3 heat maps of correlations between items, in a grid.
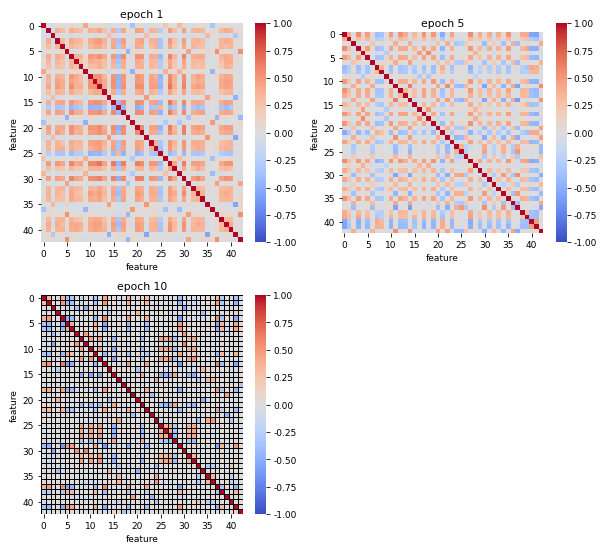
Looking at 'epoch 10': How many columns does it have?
43
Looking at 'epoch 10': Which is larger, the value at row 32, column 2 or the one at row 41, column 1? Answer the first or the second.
the first
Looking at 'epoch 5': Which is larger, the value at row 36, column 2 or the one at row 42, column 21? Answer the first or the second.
the first
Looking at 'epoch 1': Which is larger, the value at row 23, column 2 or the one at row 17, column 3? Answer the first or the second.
the second
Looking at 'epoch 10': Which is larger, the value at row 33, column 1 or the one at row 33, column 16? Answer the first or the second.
the first
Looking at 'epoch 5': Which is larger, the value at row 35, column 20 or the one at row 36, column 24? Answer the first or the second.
the first
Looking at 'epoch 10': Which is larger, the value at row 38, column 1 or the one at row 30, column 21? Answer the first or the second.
the second
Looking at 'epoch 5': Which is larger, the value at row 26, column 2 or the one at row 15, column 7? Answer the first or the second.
the first
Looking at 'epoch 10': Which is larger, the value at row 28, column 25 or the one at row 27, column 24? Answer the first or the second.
the second
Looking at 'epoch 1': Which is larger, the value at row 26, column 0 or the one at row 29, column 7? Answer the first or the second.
the first
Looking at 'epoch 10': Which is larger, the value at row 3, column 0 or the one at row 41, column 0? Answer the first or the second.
the first
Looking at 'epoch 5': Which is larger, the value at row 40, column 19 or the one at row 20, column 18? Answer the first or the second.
the second
